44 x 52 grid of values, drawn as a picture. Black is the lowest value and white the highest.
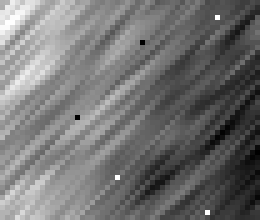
Slope: up to the left. Ninth with the highest average: top left. Grain: diagonal, up to the right. Lone odd cells: 5, 3 higher and 2 lower than their neighbours.
